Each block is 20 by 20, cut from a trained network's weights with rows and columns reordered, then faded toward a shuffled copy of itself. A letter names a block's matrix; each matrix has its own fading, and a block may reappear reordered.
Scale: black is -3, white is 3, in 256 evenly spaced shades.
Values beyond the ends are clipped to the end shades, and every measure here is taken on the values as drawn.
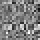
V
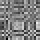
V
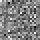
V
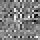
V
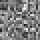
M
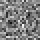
M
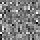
V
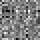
V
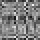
V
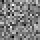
M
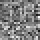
M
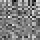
V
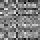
V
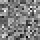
M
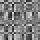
V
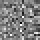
V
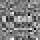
V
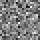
M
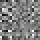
V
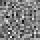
M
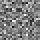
M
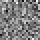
M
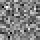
M
